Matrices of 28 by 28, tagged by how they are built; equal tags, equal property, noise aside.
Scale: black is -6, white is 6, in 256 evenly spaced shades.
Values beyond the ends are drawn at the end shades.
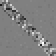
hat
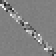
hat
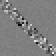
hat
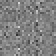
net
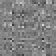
net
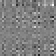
net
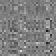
net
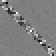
hat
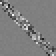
hat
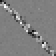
hat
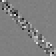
hat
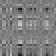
net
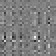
net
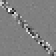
hat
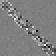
hat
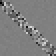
hat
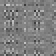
net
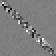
hat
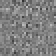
net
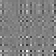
net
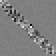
hat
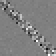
hat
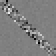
hat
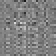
net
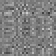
net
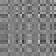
net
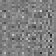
net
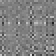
net
